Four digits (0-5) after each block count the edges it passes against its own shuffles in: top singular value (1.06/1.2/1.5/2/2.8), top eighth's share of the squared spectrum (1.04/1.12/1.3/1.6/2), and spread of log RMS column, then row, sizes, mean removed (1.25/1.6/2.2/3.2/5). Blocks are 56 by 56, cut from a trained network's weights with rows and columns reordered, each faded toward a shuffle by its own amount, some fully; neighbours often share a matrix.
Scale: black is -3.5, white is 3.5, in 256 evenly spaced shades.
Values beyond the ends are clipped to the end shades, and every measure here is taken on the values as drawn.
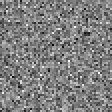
0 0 0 0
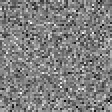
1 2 0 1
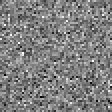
0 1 0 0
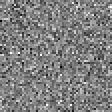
2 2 0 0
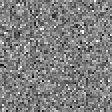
0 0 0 0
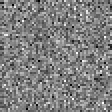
1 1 0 0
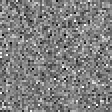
0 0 0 0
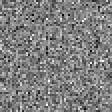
1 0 0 0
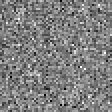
0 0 0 0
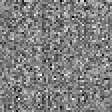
2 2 1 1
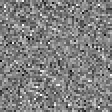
1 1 0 0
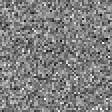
1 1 0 0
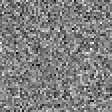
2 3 0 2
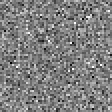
1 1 0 0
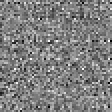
3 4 1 2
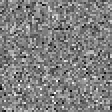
1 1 0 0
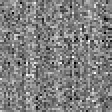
3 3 1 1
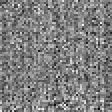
2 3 0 1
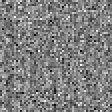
1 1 0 1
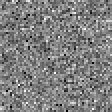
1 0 0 0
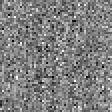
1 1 1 0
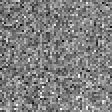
1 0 0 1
